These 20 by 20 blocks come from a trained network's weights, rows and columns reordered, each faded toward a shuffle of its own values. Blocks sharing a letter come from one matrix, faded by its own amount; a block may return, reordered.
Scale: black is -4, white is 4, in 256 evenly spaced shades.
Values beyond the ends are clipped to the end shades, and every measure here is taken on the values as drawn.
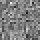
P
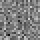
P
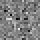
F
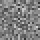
P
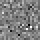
F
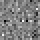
F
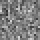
F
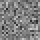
P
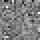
F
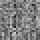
P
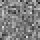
P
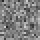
P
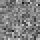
F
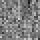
P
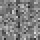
F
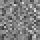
P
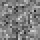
F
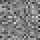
P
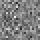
P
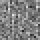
F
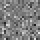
P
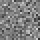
P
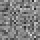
P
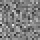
P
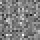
F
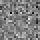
F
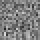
P
